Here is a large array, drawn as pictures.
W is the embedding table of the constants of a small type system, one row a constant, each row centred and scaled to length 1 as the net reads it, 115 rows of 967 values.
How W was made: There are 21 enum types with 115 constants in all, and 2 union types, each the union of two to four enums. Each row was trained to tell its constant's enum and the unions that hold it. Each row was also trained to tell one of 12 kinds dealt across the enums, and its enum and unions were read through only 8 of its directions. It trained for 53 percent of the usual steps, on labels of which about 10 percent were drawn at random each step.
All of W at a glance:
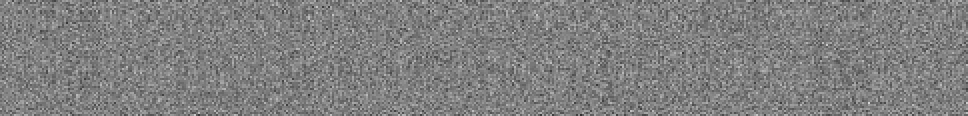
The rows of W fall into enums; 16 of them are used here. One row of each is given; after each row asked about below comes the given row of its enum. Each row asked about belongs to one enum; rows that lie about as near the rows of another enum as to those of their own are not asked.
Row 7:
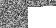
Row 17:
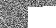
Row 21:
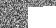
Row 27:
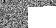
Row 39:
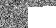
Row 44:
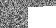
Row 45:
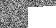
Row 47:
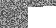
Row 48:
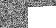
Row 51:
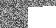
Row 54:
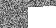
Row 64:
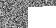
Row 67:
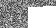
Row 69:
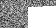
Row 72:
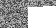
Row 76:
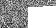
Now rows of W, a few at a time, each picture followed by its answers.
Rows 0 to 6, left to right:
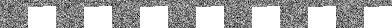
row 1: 39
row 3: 45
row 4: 21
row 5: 67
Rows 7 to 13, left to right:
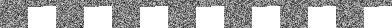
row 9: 54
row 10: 72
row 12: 72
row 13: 21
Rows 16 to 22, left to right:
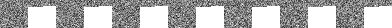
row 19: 47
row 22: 69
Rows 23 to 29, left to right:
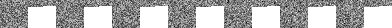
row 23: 48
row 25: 76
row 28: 69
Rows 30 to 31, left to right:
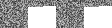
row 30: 21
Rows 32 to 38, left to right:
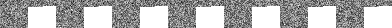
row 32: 64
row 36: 72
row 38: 48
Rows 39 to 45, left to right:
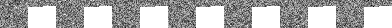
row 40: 47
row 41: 21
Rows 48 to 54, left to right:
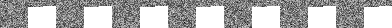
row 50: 67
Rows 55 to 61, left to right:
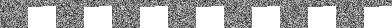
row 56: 17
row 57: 76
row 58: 45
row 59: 67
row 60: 7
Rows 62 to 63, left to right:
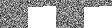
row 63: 54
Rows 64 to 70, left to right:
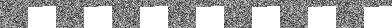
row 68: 48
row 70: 67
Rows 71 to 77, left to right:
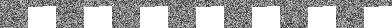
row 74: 39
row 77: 39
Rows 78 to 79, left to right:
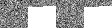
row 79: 44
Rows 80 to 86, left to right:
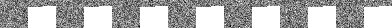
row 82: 72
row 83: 47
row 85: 76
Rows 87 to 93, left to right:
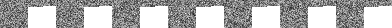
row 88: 47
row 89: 67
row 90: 64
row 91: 76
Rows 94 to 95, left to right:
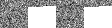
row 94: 44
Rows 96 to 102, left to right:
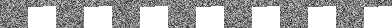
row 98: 39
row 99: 47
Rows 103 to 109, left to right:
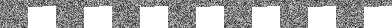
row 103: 64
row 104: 72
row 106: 39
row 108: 45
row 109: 17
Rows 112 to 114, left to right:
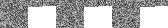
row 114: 54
